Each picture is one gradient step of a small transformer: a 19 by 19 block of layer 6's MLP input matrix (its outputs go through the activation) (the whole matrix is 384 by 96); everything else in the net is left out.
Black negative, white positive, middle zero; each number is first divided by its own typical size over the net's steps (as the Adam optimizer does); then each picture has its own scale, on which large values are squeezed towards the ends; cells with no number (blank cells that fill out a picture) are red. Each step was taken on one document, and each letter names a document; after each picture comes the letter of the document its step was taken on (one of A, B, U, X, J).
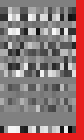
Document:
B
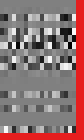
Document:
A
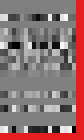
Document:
A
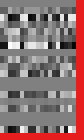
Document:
B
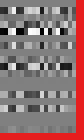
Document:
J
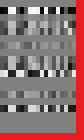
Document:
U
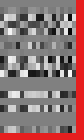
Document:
B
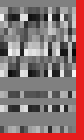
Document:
B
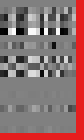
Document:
J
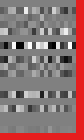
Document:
J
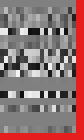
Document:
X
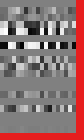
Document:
J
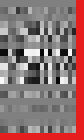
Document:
X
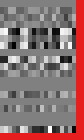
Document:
A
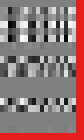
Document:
U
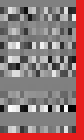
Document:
B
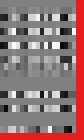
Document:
A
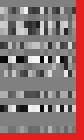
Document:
X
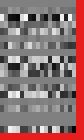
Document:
B
